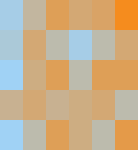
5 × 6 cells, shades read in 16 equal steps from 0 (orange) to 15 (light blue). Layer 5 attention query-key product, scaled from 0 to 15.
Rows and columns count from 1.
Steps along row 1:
down down up down down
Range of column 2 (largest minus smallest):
4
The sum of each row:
38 59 44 45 49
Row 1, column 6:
0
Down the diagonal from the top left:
14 6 4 7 10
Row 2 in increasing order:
6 6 10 10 13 14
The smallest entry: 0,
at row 1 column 6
